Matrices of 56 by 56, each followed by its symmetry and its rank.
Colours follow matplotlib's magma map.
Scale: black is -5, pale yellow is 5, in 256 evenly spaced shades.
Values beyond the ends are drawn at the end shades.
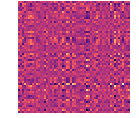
neither, rank three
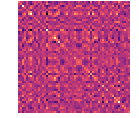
symmetric, rank five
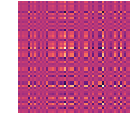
symmetric, rank one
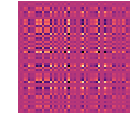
symmetric, rank one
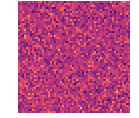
antisymmetric, full rank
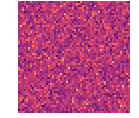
neither, full rank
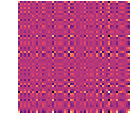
symmetric, rank two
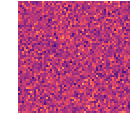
antisymmetric, full rank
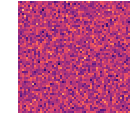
neither, full rank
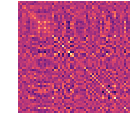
symmetric, rank five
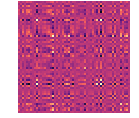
symmetric, rank two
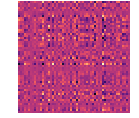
neither, rank three
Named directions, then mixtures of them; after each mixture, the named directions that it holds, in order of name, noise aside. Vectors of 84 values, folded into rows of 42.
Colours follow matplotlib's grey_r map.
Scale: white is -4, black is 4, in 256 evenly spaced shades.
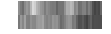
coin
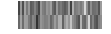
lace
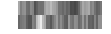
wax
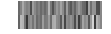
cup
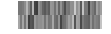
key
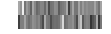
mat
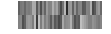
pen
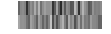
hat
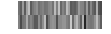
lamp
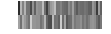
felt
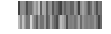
felt, hat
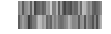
key, lace, wax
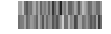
hat, mat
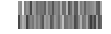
cup, mat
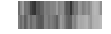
coin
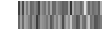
lace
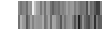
coin, cup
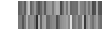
lace, lamp, pen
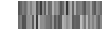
pen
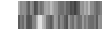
wax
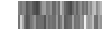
coin, cup, lamp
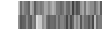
cup, lace, wax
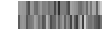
lamp, mat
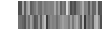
lamp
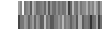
mat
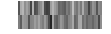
felt, key, mat
